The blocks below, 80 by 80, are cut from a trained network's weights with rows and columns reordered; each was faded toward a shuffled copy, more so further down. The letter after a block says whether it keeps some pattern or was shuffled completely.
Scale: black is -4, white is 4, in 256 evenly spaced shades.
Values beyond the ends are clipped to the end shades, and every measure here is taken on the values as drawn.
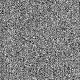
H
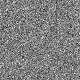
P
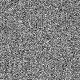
H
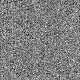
H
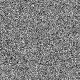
P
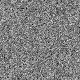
H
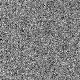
H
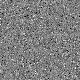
P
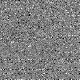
H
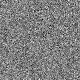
P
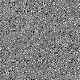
H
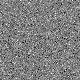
P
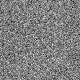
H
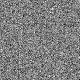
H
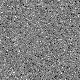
P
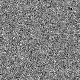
P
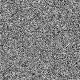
P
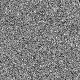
P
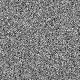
P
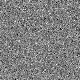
P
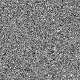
H
